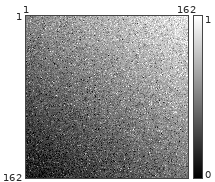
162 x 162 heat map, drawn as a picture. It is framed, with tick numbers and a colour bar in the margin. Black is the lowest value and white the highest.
Average level on the scale: 50%. Grain: fine. Odd rows or columns: none. Ninth with the lowest average: bottom left. Slope: up to the top right. Ninth with the highest average: top right.
